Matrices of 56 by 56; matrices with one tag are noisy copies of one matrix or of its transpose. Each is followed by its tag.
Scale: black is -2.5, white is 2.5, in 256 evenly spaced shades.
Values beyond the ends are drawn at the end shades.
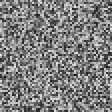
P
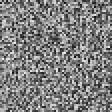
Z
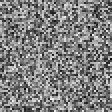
P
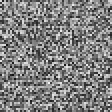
Z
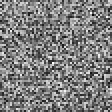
Z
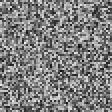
P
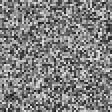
P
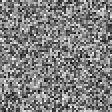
P
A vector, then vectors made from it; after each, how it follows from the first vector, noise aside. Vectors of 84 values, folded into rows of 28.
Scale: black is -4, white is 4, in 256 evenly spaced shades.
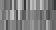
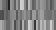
wrapped around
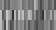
wrapped around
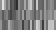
wrapped around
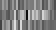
wrapped around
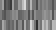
wrapped around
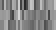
sign-scrambled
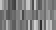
wrapped around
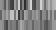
sign-scrambled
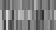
wrapped around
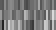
wrapped around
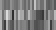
wrapped around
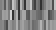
sign-scrambled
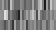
wrapped around
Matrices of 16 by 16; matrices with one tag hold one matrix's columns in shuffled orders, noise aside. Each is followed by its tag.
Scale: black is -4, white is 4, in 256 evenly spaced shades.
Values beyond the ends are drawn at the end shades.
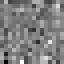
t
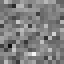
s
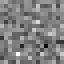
s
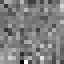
t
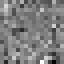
t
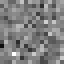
s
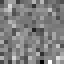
t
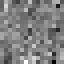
t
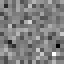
s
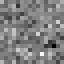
s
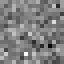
s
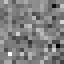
s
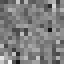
t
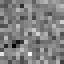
s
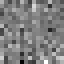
t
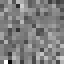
t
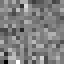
t
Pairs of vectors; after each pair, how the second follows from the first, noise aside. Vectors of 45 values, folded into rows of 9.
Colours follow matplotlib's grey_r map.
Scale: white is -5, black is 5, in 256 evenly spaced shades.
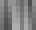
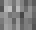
wrapped around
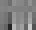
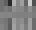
wrapped around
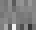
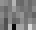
negated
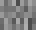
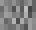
wrapped around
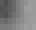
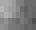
negated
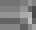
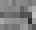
negated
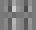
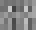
negated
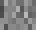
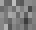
wrapped around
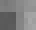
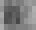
wrapped around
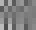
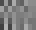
negated
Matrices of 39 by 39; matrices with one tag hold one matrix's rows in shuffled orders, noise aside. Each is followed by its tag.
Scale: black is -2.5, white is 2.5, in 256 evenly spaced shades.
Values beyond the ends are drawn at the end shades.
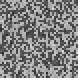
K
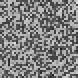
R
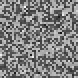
K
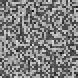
R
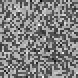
R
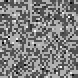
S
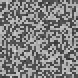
K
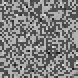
R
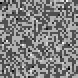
K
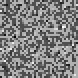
K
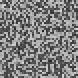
K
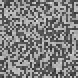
R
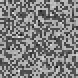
K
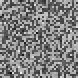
K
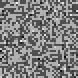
S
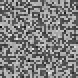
S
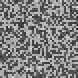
S
